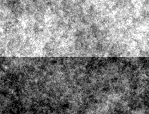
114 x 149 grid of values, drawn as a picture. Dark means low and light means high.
On average the colour sits 50% of the way up the scale. The bottom left is the ninth with the lowest average. The top part is higher, up to a seam about 50% of the way down. The ninth with the highest average is the top right.
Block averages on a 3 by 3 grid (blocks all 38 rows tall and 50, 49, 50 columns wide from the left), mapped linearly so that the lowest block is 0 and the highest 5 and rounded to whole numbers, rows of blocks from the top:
4 4 5 | 3 2 2 | 0 1 1
